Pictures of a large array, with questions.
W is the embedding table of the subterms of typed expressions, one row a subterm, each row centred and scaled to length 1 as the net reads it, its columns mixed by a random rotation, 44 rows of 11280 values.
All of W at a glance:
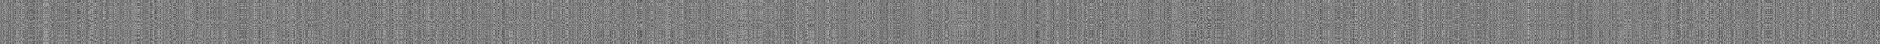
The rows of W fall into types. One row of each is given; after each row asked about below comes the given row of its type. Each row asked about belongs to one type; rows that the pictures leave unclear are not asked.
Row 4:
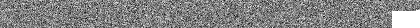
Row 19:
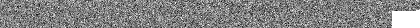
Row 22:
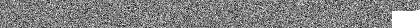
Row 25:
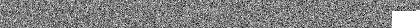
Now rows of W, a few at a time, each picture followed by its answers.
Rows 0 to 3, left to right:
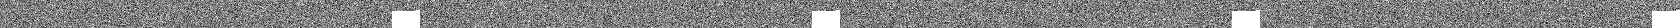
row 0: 22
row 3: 4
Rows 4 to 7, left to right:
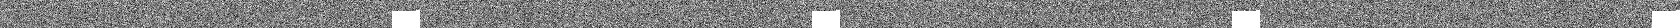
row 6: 19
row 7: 25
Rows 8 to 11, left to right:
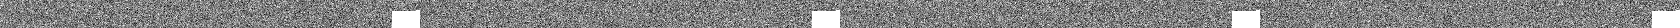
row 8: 25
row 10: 19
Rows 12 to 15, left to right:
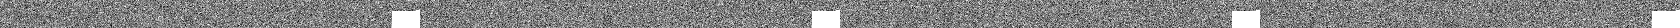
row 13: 22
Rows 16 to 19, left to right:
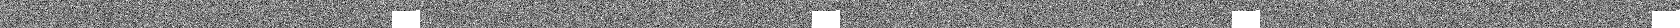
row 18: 22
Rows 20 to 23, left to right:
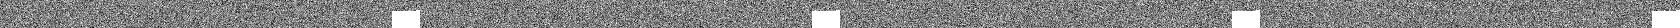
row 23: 19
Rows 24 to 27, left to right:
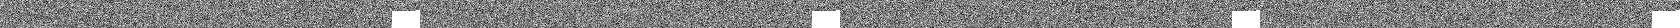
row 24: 25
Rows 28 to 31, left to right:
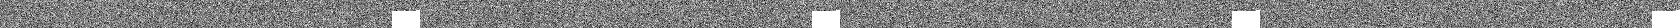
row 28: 19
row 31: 22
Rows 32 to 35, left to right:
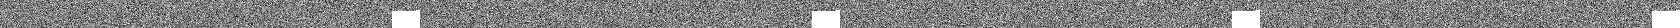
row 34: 22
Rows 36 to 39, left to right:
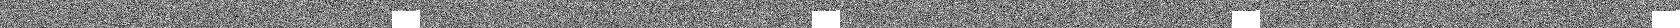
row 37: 19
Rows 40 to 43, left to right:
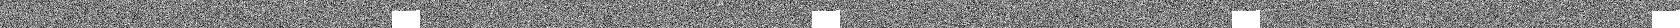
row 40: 4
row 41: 22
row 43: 4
